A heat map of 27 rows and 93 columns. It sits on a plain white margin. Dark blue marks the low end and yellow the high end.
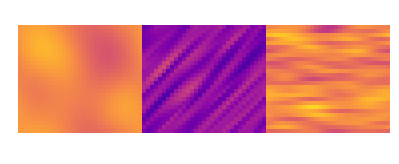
It is made of 1 by 3 panels. Panel 1,1: high, smooth. Panel 1,2: low, slanting up to the right. Panel 1,3: high, streaked across.
